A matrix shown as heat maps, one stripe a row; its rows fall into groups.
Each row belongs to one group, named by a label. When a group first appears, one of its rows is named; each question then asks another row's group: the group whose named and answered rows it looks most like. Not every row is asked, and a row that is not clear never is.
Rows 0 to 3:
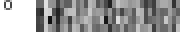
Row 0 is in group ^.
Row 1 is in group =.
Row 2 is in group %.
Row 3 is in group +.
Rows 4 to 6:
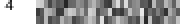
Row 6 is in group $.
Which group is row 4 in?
^
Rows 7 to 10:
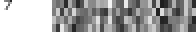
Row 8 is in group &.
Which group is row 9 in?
^
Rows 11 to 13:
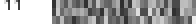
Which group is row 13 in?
+
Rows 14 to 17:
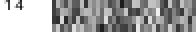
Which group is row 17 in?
&
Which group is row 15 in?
=
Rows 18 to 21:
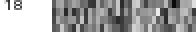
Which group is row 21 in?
^
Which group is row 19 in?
%
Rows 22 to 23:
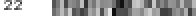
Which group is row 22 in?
%
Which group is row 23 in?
^
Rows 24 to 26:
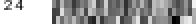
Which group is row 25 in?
+
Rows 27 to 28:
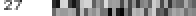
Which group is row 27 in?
=
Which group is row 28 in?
%
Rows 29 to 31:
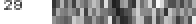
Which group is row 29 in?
+
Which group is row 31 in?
&
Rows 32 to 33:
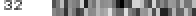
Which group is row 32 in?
%
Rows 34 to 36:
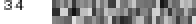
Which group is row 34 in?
$
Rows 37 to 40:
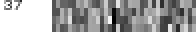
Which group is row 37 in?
$
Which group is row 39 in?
^
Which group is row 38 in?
+
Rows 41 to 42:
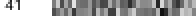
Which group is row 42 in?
$
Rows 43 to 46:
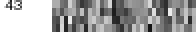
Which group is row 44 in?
&
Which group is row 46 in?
%
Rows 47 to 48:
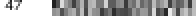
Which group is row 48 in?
&
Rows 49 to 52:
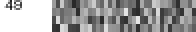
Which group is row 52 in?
=
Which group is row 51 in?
$
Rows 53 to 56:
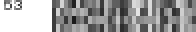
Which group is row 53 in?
^
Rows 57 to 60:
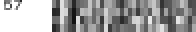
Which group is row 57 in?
^
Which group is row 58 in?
=
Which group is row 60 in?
+
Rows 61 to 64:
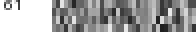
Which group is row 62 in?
&
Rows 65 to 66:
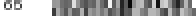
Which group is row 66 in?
%
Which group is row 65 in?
&
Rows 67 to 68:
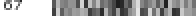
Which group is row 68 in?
$
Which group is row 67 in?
%
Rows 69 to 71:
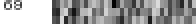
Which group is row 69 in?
+
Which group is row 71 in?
%
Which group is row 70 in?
=
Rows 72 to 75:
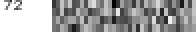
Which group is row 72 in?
+
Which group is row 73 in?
$
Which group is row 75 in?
=
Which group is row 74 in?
&
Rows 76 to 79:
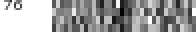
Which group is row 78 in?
^
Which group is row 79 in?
%
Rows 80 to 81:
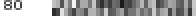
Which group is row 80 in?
&
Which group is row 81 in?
+
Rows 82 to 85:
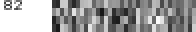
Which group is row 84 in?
+
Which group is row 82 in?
=
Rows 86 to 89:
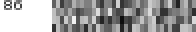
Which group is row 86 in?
&
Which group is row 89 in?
%
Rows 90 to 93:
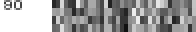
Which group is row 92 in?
$
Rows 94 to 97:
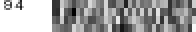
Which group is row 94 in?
+
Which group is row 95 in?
=
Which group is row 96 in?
$
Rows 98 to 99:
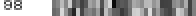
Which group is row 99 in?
^
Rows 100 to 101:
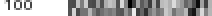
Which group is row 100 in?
+
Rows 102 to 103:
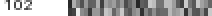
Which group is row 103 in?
+
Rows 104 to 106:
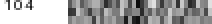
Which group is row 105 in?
+
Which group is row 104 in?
$
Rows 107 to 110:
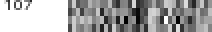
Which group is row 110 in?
%
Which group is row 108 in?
%
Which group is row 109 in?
$
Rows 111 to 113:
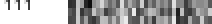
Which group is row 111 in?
=
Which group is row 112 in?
$
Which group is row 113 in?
=
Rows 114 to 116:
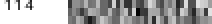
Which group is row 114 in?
$
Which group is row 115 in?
&
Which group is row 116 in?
=
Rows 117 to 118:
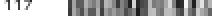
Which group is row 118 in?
%
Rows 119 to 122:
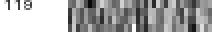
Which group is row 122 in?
&
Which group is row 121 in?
%
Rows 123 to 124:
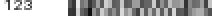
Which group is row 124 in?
=
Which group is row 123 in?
+
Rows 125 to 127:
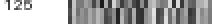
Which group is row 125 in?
%
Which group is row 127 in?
$
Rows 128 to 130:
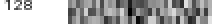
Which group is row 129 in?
+
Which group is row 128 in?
&
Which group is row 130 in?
$
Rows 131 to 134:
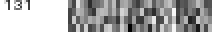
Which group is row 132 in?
=
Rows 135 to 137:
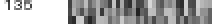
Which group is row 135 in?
$
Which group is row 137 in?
=
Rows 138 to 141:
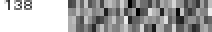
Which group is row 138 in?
+
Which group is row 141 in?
=
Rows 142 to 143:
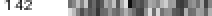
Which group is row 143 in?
^
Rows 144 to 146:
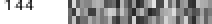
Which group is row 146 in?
&
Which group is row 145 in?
+
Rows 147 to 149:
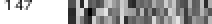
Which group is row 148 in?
=
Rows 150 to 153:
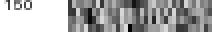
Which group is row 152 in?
=
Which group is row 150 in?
%
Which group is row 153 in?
^
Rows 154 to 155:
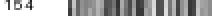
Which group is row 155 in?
$
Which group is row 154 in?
$
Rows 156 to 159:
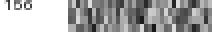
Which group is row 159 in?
=
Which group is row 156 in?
&
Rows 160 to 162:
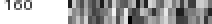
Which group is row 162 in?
^
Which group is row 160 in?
%
